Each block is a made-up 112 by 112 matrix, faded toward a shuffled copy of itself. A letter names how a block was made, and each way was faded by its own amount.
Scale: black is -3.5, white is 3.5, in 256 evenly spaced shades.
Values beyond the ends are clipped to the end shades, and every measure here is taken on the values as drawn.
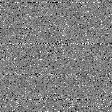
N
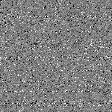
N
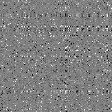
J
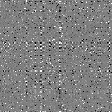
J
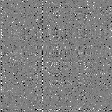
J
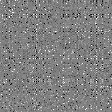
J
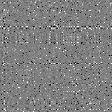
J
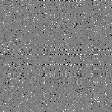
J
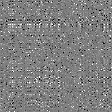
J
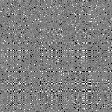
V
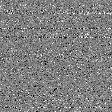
N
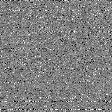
N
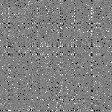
J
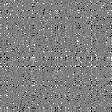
V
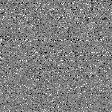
N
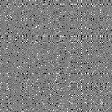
V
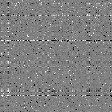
V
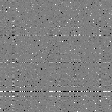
V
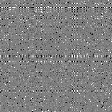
V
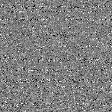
N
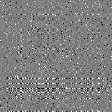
V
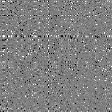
J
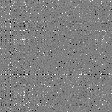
J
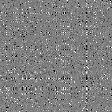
J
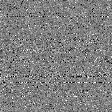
N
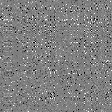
J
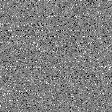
N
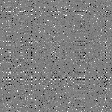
J
